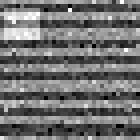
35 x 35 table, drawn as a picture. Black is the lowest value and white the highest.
In the top left lies a patch that is higher than the rest. Stripes running across repeat 8 times from top to bottom. The ninth with the highest average is the top left.
